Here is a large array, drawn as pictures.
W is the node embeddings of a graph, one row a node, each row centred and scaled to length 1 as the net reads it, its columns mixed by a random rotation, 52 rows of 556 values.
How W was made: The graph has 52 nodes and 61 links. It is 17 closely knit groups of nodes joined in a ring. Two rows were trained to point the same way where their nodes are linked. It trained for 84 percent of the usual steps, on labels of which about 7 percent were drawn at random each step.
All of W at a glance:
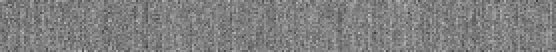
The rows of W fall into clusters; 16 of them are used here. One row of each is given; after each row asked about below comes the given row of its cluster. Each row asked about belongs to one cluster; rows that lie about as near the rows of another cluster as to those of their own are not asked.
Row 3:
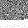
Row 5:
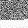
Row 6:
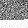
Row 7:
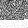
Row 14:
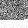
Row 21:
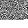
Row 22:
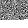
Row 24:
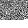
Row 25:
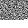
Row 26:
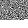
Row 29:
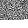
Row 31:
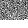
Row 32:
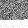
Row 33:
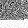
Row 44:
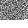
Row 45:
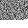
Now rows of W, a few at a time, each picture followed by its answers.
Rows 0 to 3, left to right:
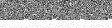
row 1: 3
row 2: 7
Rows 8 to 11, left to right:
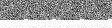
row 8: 44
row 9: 14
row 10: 24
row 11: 14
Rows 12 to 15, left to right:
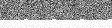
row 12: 31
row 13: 44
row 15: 32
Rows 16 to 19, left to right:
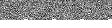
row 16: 32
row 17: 24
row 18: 22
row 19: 21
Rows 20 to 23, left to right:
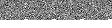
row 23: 6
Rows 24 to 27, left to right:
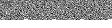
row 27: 3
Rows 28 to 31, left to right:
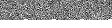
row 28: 21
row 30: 33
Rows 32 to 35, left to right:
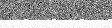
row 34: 45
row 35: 26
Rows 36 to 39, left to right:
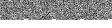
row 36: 5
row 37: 6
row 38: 26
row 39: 33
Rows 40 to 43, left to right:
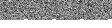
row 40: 5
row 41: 31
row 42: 29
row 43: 45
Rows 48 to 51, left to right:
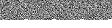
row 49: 21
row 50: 25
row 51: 25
